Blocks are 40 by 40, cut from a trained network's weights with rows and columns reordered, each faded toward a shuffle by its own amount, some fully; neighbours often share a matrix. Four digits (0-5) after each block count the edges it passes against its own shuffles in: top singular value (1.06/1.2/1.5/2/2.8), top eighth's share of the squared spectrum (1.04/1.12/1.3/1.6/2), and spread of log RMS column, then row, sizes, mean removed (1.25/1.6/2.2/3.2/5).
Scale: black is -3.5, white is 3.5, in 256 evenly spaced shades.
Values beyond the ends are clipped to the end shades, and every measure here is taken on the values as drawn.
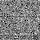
1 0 0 0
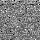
2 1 0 1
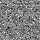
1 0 0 0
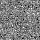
0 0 0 0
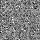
0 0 0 0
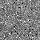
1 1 0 0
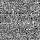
1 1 0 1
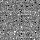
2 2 1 0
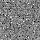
0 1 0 0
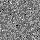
0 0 0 0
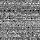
3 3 1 1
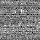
3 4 1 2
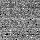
2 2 0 1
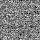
1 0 0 0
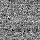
2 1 0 0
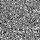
1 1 0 1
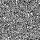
0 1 0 0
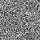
3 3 1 0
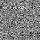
3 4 1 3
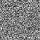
3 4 1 1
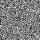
1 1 0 0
